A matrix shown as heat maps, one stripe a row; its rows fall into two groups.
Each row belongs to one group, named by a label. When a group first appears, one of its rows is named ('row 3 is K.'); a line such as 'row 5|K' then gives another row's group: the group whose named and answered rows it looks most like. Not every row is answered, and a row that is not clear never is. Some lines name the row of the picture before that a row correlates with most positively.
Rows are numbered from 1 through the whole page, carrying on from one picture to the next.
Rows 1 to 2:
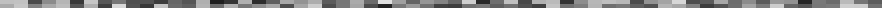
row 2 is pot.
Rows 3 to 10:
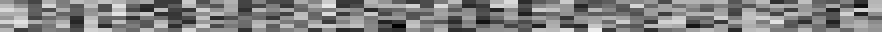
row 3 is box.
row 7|pot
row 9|pot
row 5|pot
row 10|box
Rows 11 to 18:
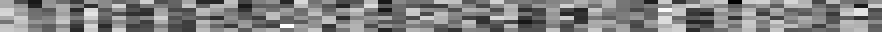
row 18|pot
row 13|pot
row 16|pot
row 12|box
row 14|pot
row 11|box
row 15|box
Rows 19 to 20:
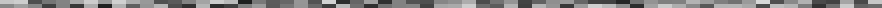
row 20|pot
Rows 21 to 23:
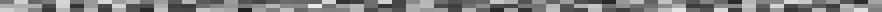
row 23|pot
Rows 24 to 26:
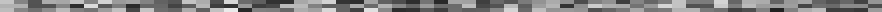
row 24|box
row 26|box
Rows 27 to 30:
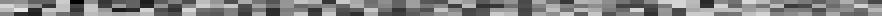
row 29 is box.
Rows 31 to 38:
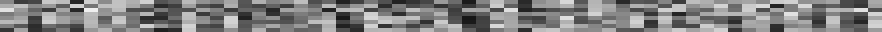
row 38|box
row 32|box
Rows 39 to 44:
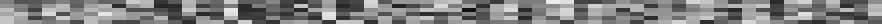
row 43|box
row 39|box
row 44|pot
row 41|box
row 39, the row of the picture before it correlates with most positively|38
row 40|box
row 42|box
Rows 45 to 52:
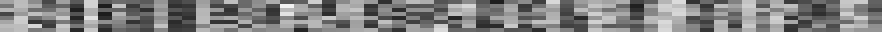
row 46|pot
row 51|pot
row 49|pot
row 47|pot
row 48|pot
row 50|pot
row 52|pot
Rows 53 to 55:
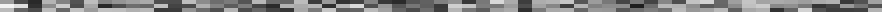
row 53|box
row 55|box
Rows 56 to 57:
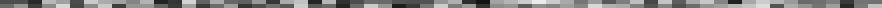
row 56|box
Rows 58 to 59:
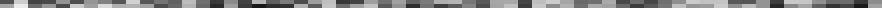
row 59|box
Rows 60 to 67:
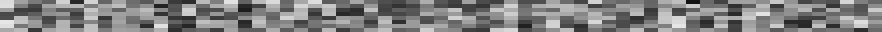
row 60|pot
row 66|pot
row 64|pot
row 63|box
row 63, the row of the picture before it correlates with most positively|58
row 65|pot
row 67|box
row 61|box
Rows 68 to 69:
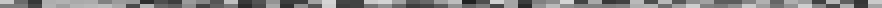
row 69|box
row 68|box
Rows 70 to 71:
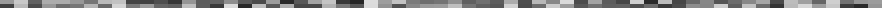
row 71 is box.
